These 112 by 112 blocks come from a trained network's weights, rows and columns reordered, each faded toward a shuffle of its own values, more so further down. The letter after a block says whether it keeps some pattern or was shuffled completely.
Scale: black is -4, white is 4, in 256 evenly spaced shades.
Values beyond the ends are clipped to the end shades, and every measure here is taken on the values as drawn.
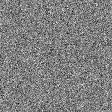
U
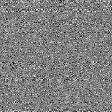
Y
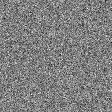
U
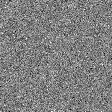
U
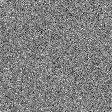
U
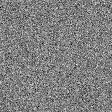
U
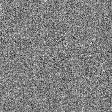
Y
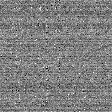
Y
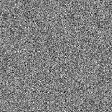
Y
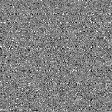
Y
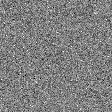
U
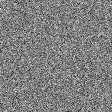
U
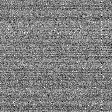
Y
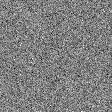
U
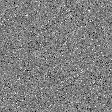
U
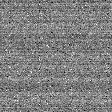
Y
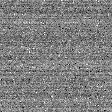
Y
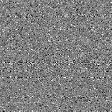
Y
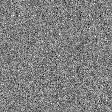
Y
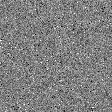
U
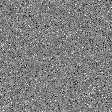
U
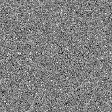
Y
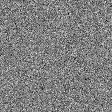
U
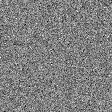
U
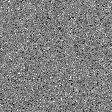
U
